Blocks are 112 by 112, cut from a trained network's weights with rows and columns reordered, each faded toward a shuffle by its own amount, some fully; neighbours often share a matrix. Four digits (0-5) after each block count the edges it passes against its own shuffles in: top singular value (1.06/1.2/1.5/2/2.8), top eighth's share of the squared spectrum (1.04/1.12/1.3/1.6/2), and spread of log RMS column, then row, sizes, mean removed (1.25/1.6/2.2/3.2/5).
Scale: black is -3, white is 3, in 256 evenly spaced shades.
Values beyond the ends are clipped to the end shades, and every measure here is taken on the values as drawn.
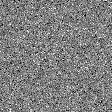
0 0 0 0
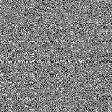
4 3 0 3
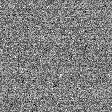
2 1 0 0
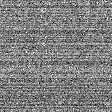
4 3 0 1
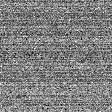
4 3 1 0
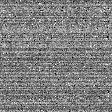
4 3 1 0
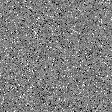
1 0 0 0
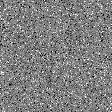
2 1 0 0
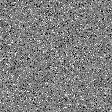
0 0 0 0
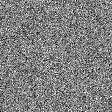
0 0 0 0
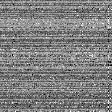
5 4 2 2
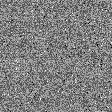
0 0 0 0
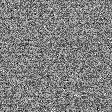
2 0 0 0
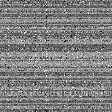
5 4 2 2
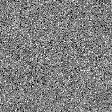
2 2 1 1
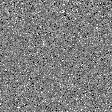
2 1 0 1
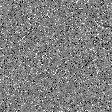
2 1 0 0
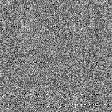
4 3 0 2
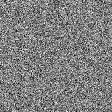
2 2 0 0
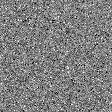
1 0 0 0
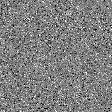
2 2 0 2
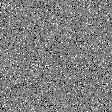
2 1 0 1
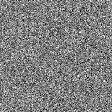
3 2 1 1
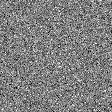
1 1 0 0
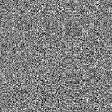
4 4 2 2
